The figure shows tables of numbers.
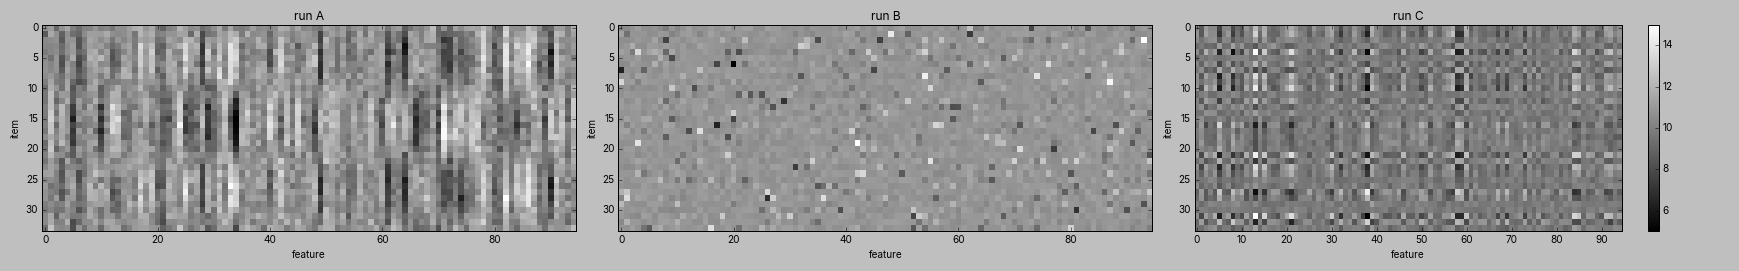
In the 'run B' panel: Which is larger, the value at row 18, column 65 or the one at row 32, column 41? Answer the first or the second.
the first
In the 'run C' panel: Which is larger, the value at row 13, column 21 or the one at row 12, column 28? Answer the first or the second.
the second
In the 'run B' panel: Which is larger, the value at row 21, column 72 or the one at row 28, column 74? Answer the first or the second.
the first
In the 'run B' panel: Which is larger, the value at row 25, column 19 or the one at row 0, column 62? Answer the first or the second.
the second
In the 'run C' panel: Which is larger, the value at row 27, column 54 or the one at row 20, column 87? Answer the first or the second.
the first
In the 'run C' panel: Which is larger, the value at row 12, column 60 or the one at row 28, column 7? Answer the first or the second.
the first
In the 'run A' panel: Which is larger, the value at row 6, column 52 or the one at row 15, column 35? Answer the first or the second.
the second
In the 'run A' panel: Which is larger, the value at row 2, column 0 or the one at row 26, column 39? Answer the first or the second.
the second
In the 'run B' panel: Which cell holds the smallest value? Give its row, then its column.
6, 20
